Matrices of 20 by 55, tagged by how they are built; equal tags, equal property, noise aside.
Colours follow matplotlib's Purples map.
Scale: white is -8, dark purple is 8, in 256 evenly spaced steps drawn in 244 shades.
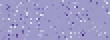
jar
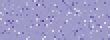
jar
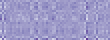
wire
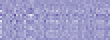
wire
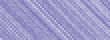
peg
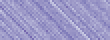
peg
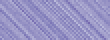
peg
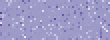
jar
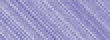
peg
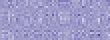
wire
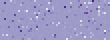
jar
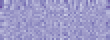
wire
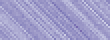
peg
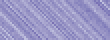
peg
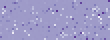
jar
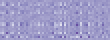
wire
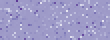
jar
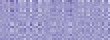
wire
